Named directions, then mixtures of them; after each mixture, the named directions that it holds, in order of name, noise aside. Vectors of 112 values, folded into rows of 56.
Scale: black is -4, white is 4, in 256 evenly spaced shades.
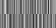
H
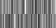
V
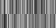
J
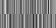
H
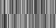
J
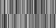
J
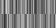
J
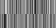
H, J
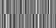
H, V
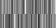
V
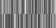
V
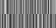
H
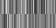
J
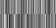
J, V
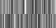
V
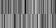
V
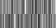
V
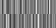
H, V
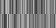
J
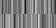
V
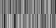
J, V
